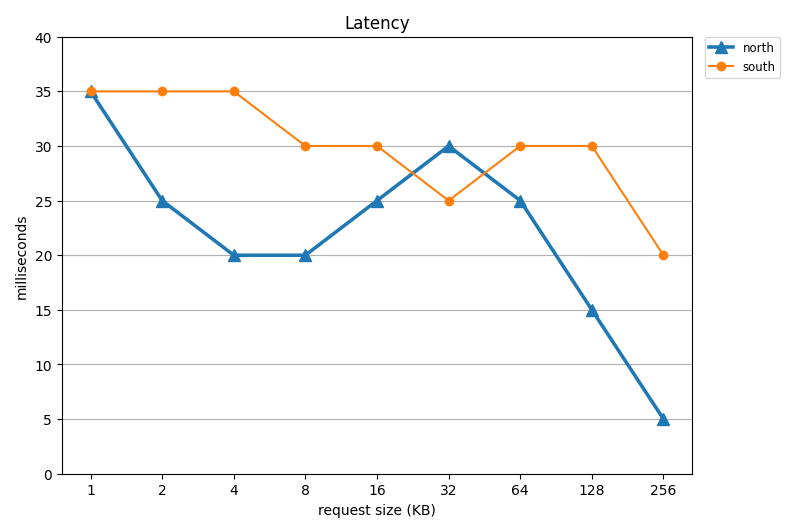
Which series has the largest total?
south
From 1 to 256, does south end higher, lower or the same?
lower
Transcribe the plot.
Title: Latency
x-axis: request size (KB), ticks 1 2 4 8 16 32 64 128 256
y-axis: milliseconds, ticks 0 5 10 15 20 25 30 35 40
Legend: north, south
Values:
north: 35 25 20 20 25 30 25 15 5
south: 35 35 35 30 30 25 30 30 20
